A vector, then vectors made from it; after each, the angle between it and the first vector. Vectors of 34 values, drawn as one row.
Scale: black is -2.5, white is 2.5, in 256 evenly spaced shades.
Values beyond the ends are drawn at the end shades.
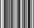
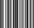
partly opposed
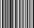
orthogonal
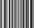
orthogonal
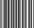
partly aligned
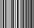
orthogonal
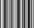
nearly parallel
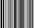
partly opposed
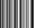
partly opposed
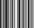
partly aligned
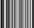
partly opposed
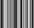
nearly opposite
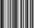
nearly opposite
